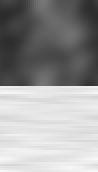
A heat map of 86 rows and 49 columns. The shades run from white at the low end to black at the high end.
It is made of 2 by 1 panels. Panel 1,1: high, smooth. Panel 2,1: very low, streaked across, faint in contrast.
